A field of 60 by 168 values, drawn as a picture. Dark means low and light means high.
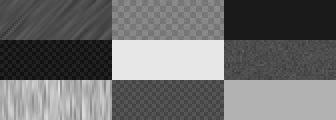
The table splits into 3 rows of 3 panels. Panel 1,1: low, slanting up to the right, faint in contrast. Panel 1,2: middling, checkered, faint in contrast. Panel 1,3: very low, flat. Panel 2,1: very low, checkered, faint in contrast. Panel 2,2: very high, flat. Panel 2,3: low, fine-grained, faint in contrast. Panel 3,1: high, streaked downward. Panel 3,2: low, checkered, faint in contrast. Panel 3,3: high, flat.
